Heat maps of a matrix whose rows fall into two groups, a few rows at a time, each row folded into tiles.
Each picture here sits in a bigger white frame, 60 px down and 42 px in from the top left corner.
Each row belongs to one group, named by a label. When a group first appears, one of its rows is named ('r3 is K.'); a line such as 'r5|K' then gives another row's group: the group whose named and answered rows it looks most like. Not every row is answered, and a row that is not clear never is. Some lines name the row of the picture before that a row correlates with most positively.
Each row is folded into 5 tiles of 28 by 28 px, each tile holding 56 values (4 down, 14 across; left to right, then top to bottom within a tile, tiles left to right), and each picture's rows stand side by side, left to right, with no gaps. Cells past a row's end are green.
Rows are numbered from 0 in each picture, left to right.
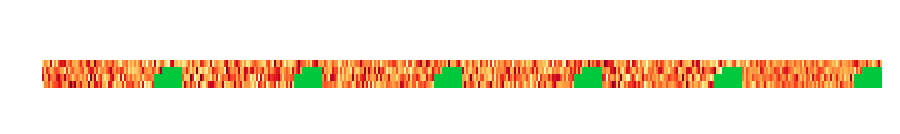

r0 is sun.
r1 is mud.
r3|mud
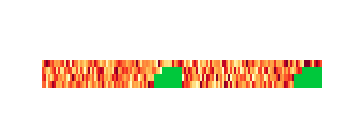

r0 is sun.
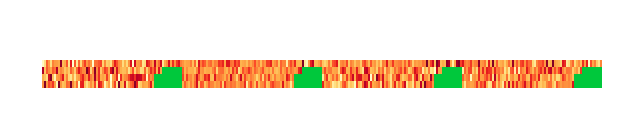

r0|mud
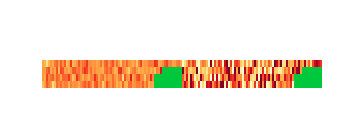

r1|mud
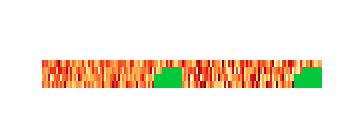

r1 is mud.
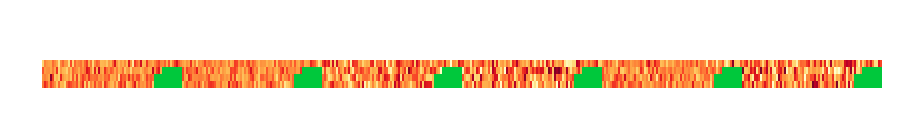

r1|sun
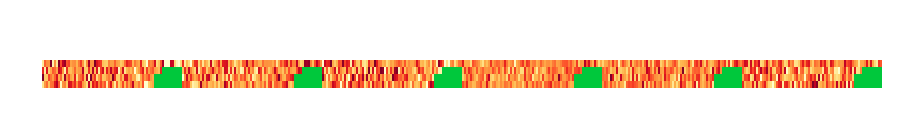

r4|mud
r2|sun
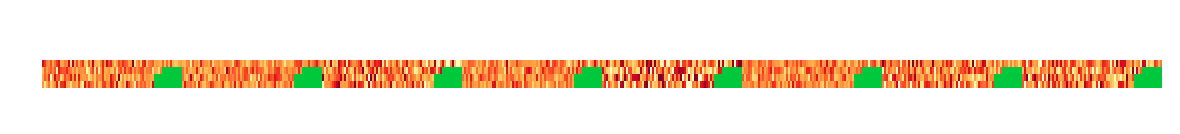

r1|mud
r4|sun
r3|mud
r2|sun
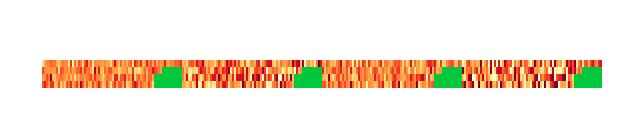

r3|mud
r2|mud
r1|sun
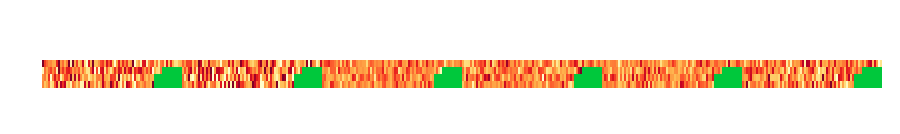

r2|sun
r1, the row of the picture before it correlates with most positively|2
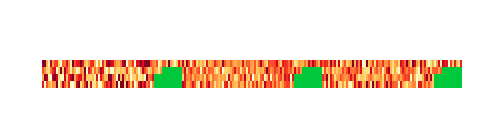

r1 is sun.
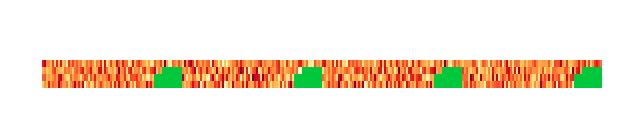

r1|sun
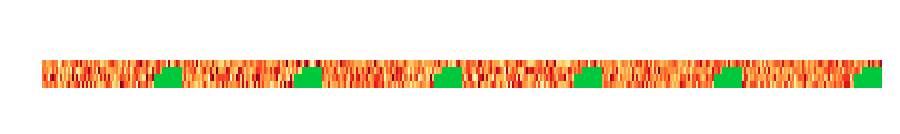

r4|mud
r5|sun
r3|mud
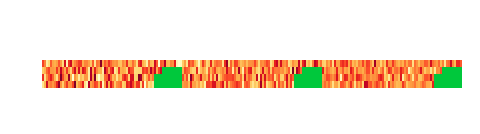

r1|mud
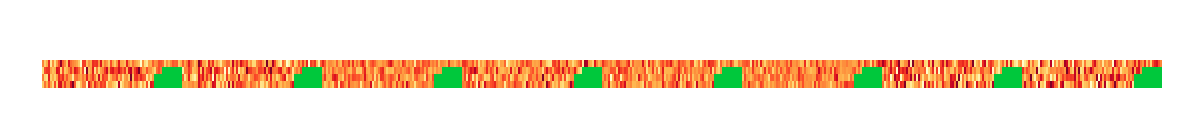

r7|mud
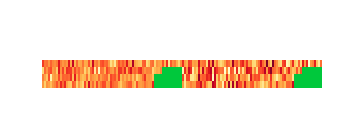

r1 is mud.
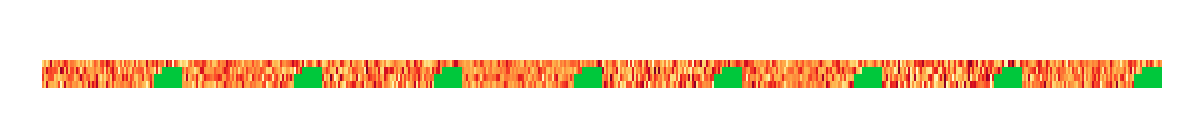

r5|sun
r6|sun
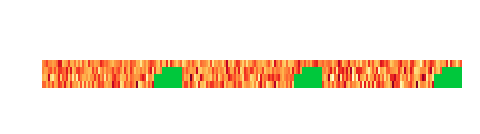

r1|mud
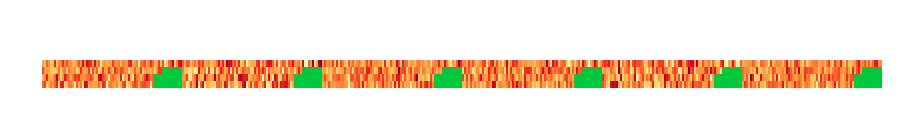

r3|mud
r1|sun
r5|mud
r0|sun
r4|sun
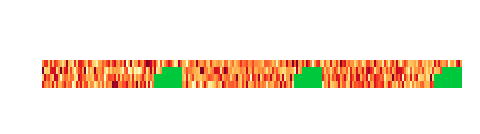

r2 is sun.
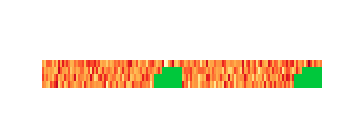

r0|sun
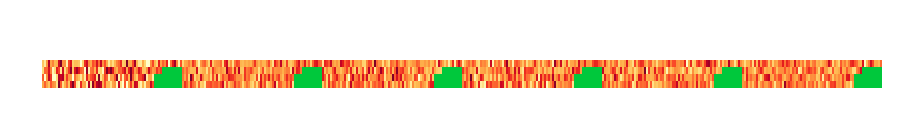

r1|mud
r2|sun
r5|sun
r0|mud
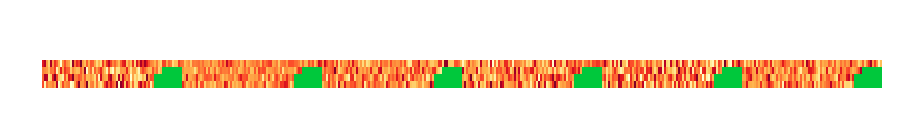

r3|mud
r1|sun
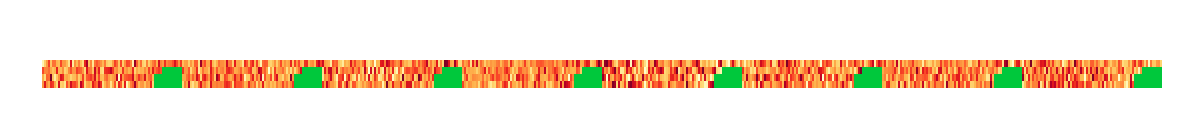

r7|sun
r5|sun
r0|mud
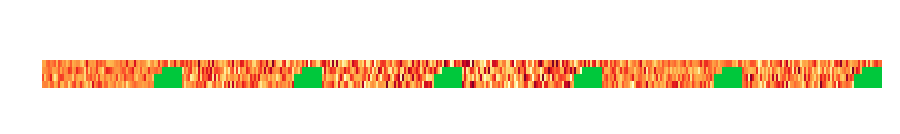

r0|mud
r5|mud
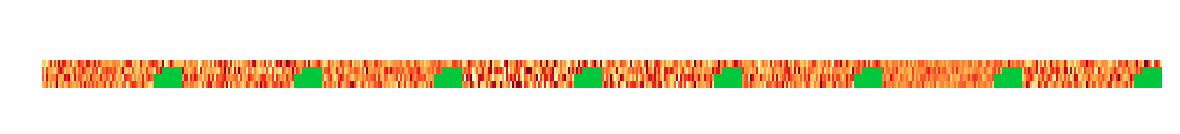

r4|mud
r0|sun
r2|mud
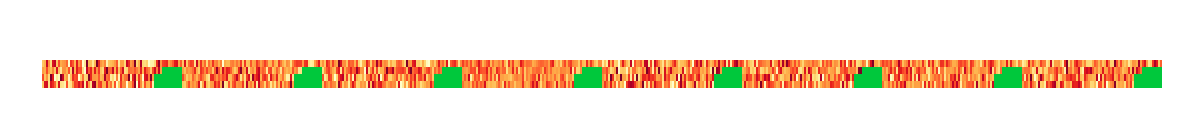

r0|mud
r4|mud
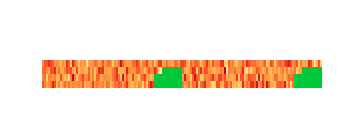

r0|sun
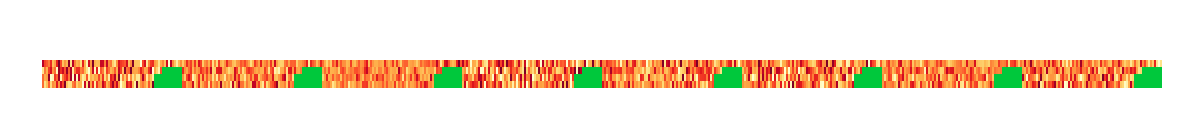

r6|mud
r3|sun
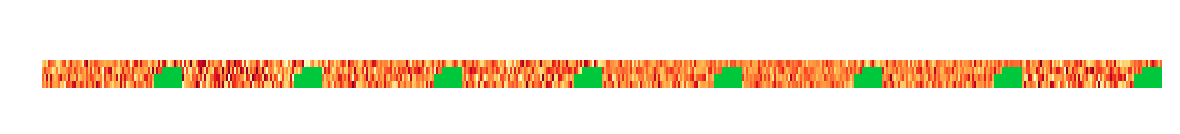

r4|mud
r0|mud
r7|mud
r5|sun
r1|sun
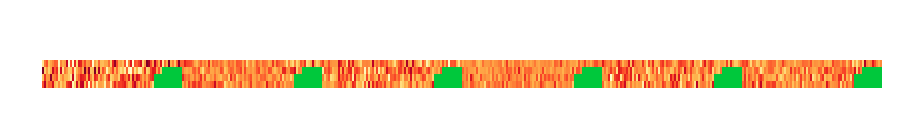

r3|mud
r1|sun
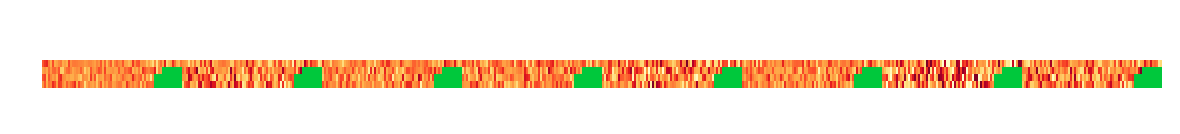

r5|sun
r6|sun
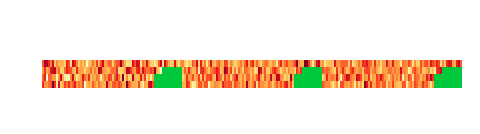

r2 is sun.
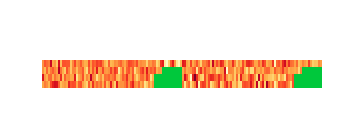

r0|sun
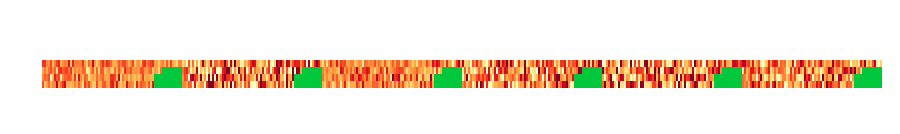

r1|mud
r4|mud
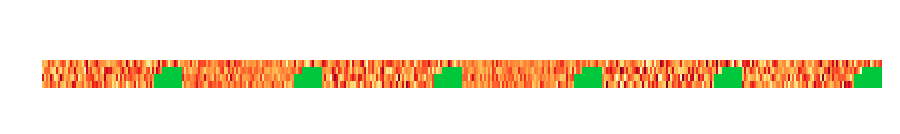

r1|sun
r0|mud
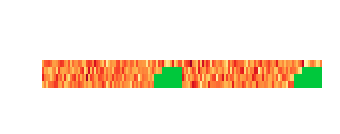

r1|sun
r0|sun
